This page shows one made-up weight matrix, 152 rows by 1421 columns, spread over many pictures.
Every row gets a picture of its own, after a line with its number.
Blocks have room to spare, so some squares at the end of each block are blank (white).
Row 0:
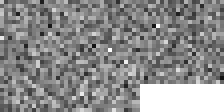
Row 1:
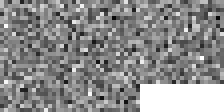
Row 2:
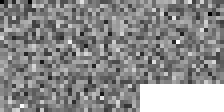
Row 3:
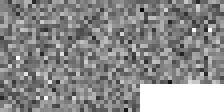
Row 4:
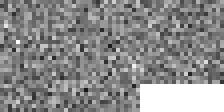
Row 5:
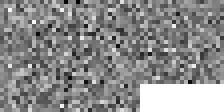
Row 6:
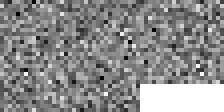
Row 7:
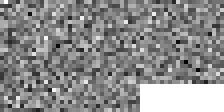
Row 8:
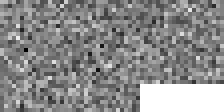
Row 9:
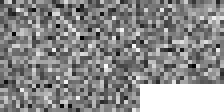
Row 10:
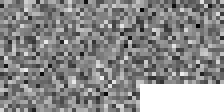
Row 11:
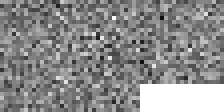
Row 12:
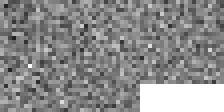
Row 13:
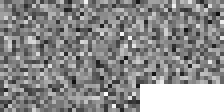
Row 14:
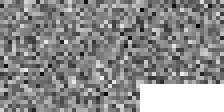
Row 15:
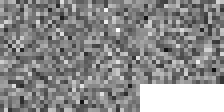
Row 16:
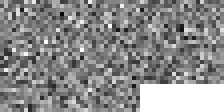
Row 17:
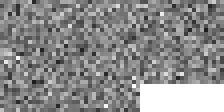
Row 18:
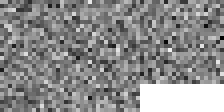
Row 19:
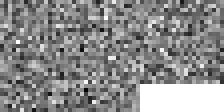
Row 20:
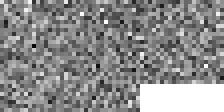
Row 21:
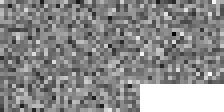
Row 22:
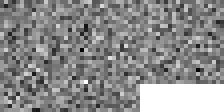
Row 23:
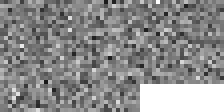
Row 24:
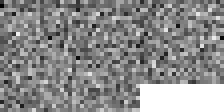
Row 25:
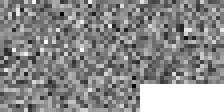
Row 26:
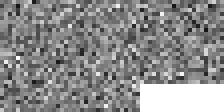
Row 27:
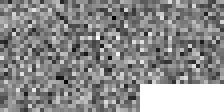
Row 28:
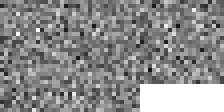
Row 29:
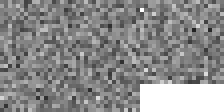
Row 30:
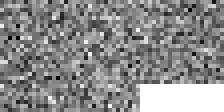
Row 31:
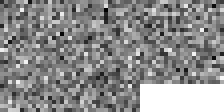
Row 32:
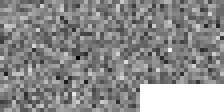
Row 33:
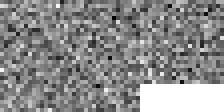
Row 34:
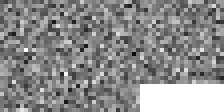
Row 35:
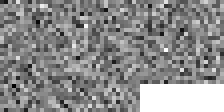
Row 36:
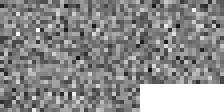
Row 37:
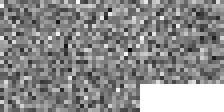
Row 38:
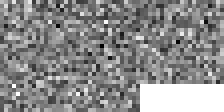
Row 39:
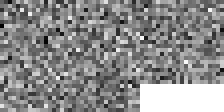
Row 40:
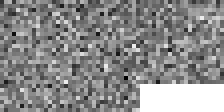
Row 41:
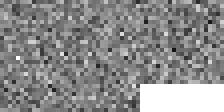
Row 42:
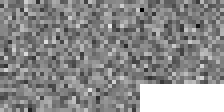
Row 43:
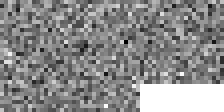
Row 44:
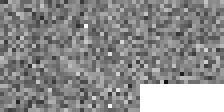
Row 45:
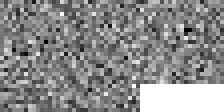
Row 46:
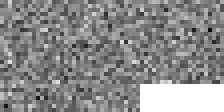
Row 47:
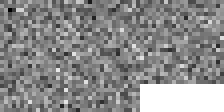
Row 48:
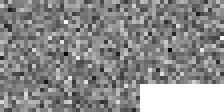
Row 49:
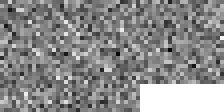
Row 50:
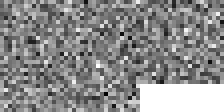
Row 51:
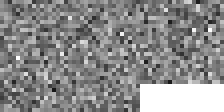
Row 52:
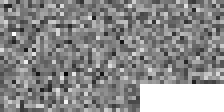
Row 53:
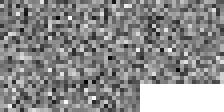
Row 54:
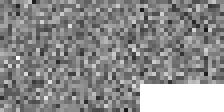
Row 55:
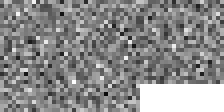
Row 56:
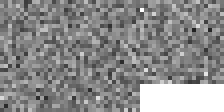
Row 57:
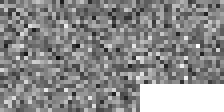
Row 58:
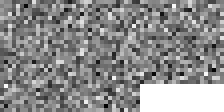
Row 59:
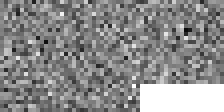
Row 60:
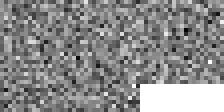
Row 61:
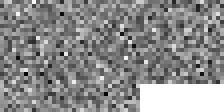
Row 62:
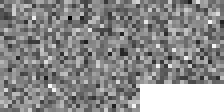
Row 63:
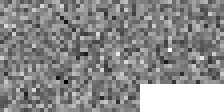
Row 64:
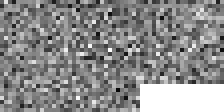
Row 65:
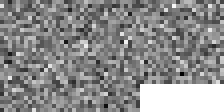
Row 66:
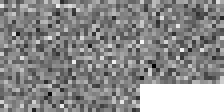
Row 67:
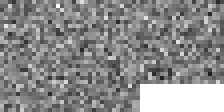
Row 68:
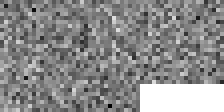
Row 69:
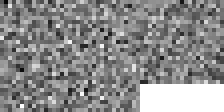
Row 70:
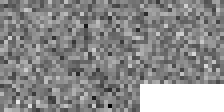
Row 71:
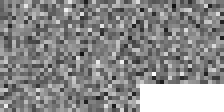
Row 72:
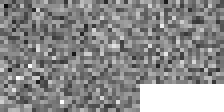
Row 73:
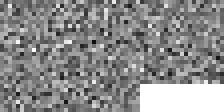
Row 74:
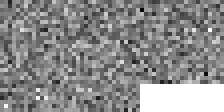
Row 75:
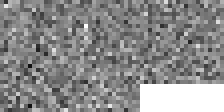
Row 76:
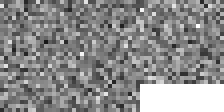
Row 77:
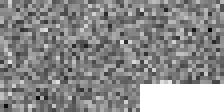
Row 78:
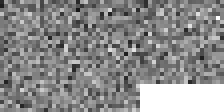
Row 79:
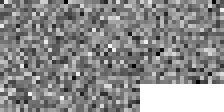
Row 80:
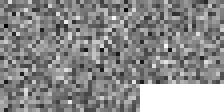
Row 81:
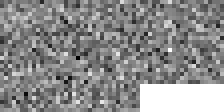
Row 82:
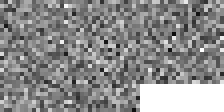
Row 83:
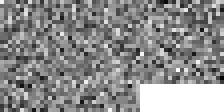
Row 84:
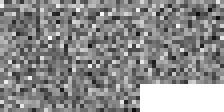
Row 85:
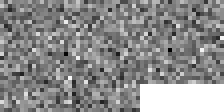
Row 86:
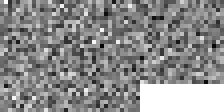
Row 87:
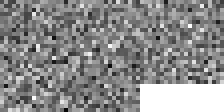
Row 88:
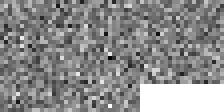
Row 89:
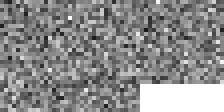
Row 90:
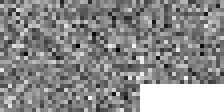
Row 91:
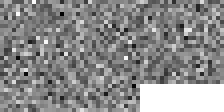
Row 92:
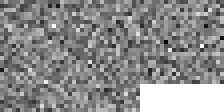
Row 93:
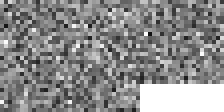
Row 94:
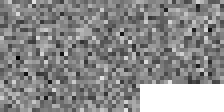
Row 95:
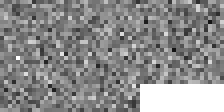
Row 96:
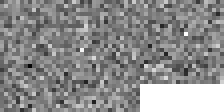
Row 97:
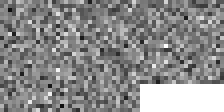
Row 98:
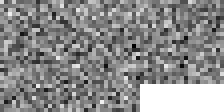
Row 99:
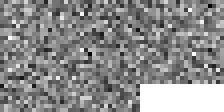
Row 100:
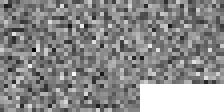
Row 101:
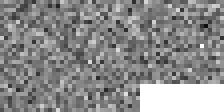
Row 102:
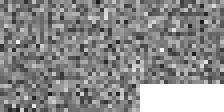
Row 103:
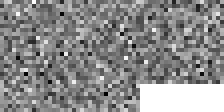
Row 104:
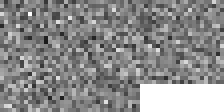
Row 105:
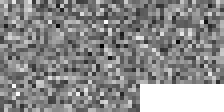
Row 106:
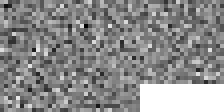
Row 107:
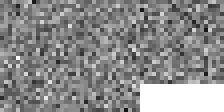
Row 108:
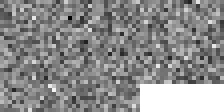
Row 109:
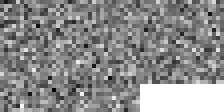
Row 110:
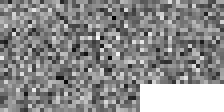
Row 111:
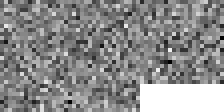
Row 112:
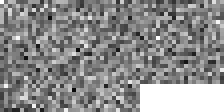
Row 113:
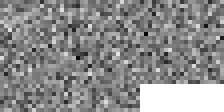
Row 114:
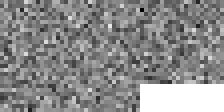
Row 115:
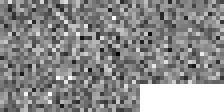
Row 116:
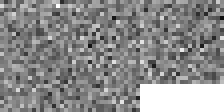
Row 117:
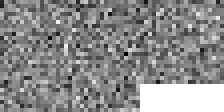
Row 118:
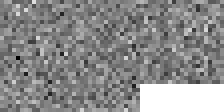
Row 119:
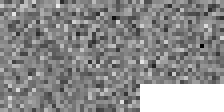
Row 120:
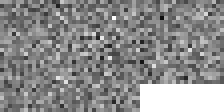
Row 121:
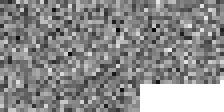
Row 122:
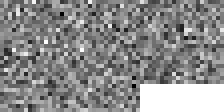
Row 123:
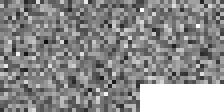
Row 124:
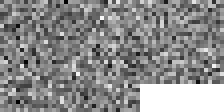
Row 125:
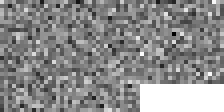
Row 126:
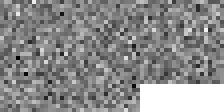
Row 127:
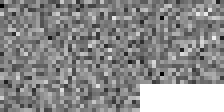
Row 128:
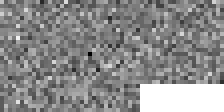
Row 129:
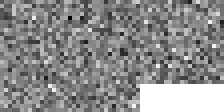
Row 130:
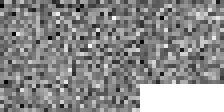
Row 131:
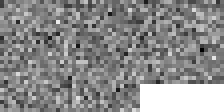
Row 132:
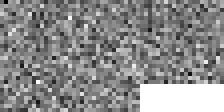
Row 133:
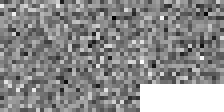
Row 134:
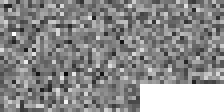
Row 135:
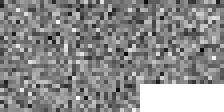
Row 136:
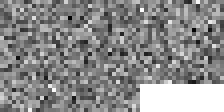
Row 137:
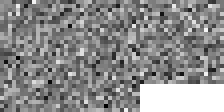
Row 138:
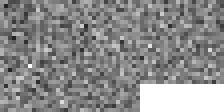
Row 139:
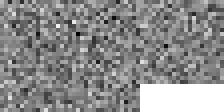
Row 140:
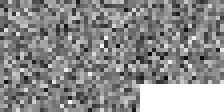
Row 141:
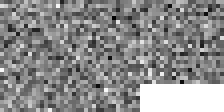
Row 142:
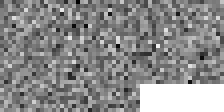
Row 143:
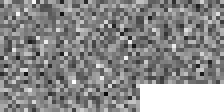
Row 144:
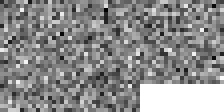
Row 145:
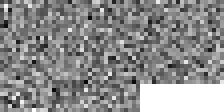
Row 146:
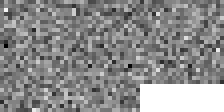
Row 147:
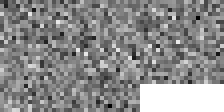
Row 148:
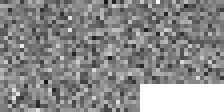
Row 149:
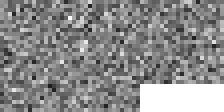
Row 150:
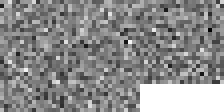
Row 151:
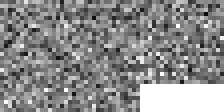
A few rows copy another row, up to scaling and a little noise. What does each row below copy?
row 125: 21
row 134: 52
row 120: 11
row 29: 56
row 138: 12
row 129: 62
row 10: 14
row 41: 95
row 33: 141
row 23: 148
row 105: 38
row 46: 77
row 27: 110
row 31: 144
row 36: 28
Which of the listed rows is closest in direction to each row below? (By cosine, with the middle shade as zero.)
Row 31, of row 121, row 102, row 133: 121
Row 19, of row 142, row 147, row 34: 34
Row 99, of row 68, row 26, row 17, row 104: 104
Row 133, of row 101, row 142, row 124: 124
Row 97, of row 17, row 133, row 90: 90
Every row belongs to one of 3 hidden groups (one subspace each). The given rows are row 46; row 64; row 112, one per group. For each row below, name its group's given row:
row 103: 46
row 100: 112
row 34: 112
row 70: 112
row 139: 64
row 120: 64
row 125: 112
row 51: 46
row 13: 46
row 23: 112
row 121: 112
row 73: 112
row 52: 112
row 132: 112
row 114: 46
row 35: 112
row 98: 64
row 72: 112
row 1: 64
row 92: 64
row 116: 64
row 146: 64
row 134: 112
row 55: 46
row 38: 112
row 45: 46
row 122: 46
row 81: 64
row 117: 64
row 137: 46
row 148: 112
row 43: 46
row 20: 112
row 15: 112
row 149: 46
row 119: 64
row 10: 46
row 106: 112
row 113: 64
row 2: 112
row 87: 112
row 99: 112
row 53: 112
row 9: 64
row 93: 64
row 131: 64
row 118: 46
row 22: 112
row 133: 64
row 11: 64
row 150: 46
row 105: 112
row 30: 112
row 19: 112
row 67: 112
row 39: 112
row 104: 112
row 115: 64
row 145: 112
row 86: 112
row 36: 64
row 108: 46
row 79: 112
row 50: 46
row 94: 46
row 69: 112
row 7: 112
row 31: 112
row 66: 64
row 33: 64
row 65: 46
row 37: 64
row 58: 46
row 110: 64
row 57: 64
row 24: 64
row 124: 112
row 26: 46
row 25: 46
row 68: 112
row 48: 64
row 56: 46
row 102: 112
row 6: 46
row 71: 46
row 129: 46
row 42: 46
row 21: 112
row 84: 64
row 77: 46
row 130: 64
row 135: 64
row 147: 112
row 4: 112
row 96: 112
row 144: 112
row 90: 64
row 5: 64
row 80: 64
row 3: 46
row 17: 46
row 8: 112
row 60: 46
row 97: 64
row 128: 112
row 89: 112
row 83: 112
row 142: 64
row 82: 64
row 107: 46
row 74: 46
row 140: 64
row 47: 64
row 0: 112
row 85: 64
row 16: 46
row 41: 46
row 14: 46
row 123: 46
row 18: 64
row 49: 64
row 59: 46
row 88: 112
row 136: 46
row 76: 46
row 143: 46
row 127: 64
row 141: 64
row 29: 46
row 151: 64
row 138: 112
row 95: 46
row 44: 112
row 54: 46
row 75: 112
